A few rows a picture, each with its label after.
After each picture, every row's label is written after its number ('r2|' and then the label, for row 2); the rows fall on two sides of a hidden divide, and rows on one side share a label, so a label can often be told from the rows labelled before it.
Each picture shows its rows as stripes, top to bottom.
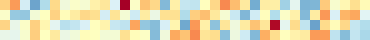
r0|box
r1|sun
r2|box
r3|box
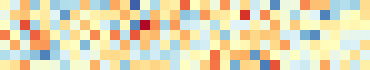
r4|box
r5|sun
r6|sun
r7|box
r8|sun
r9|box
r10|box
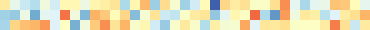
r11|sun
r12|sun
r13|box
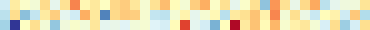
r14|sun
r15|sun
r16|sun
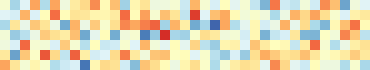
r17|box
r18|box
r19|sun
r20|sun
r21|sun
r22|sun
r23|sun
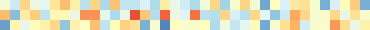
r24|sun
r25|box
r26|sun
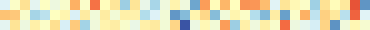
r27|sun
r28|box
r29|sun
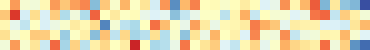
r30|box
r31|box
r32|sun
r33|sun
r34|box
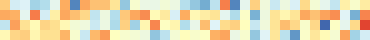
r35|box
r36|box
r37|sun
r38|box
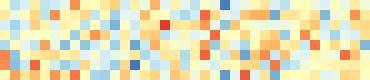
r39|sun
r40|sun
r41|sun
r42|box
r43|sun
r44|sun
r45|sun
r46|sun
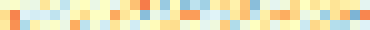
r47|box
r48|box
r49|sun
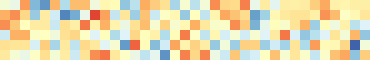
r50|box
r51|box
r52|box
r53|sun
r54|box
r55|box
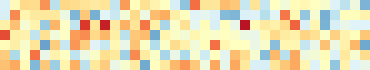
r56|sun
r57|sun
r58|box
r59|box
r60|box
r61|box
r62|box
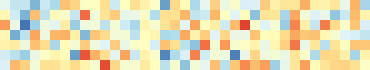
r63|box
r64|box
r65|box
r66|sun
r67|sun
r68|box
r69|box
